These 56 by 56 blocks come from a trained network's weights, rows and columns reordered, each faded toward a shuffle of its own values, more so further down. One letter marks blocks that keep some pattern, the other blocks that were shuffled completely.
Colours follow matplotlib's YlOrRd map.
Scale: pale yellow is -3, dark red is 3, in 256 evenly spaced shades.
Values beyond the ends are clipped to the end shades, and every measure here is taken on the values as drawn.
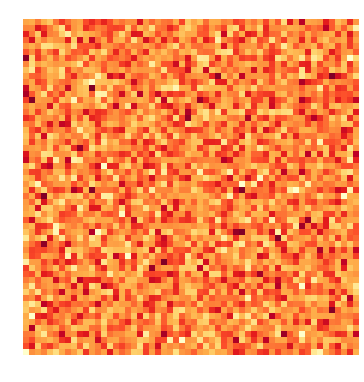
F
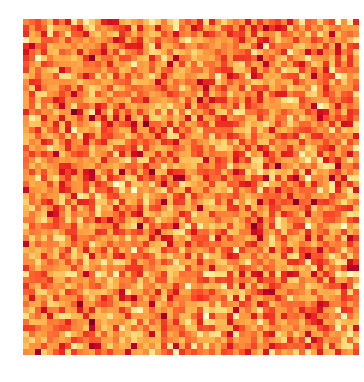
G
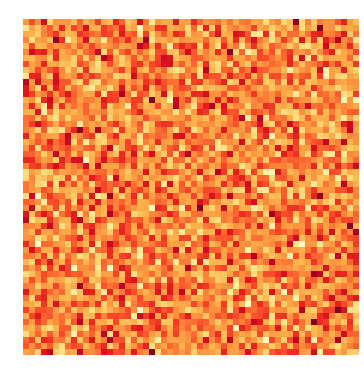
F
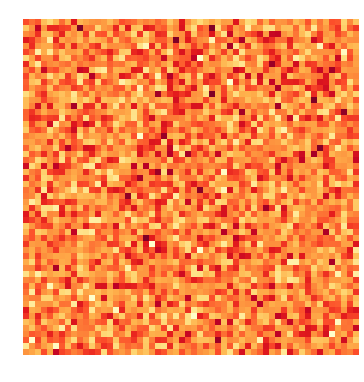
F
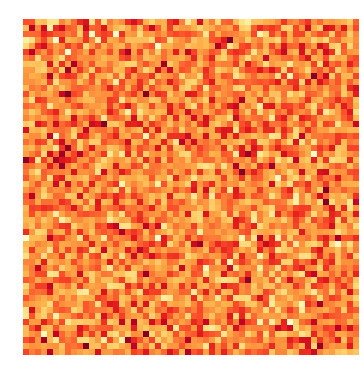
F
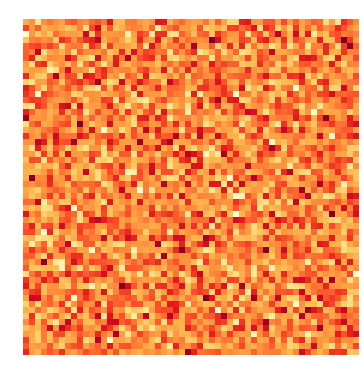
F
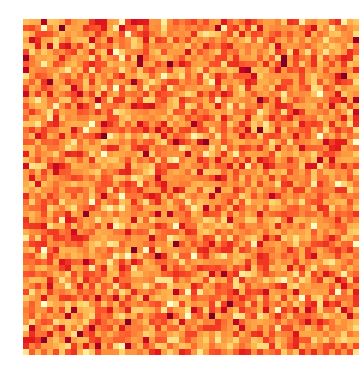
F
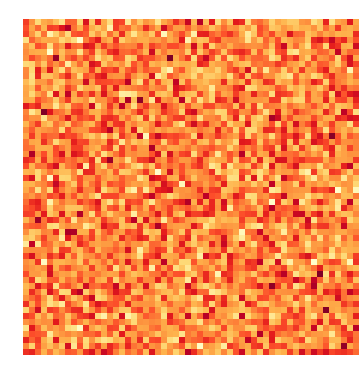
G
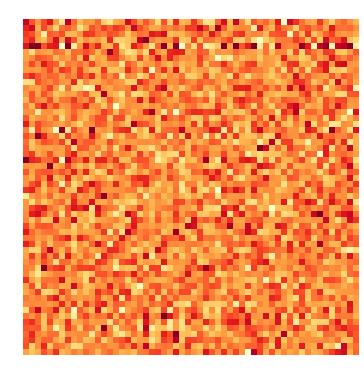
G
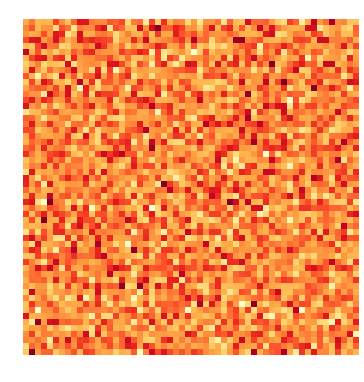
F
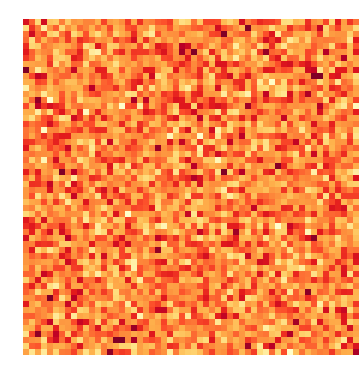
G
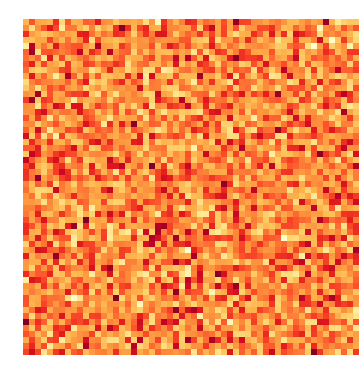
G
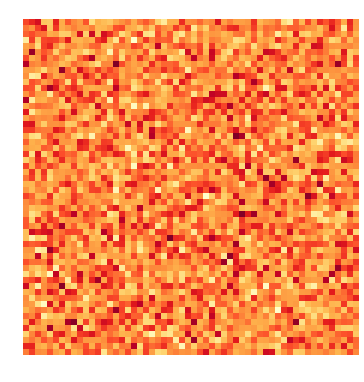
F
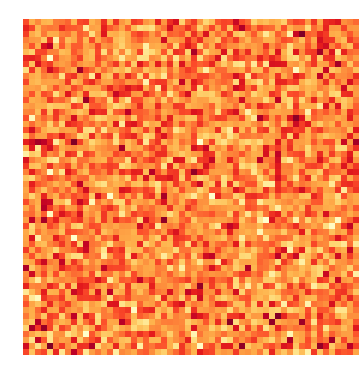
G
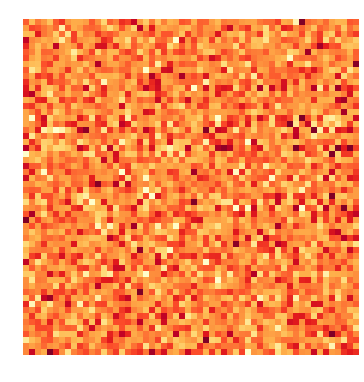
G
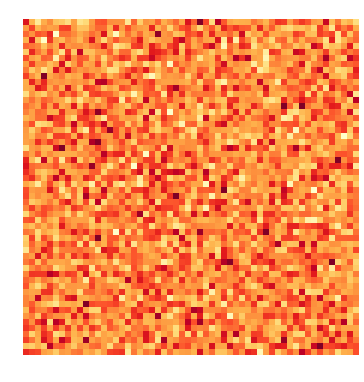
F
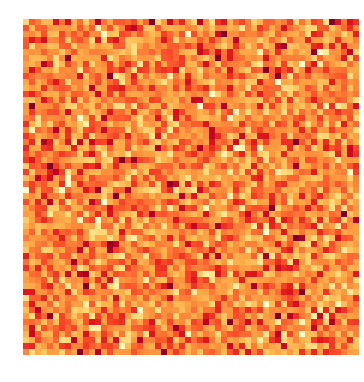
F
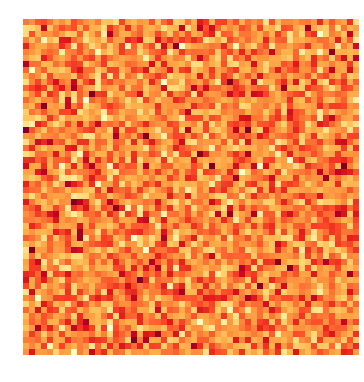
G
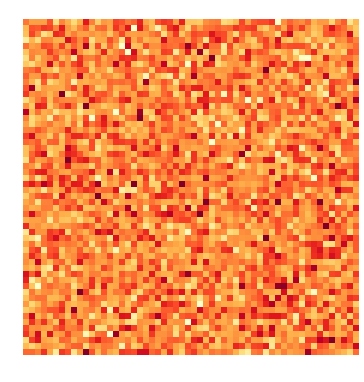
F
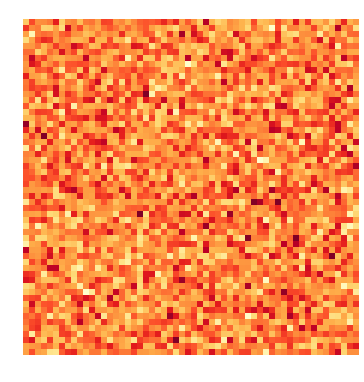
F
